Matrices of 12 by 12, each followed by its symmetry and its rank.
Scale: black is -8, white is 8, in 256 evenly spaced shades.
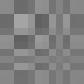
symmetric, rank one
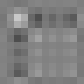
symmetric, rank one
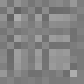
symmetric, rank two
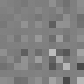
symmetric, rank two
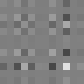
symmetric, rank one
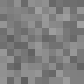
antisymmetric, full rank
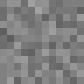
antisymmetric, full rank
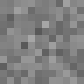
antisymmetric, full rank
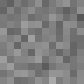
neither, full rank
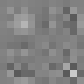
symmetric, rank two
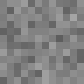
neither, full rank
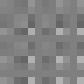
symmetric, rank one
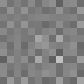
symmetric, rank two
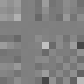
symmetric, rank two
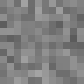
antisymmetric, full rank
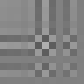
symmetric, rank one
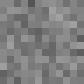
neither, full rank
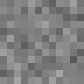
antisymmetric, full rank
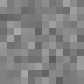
neither, full rank
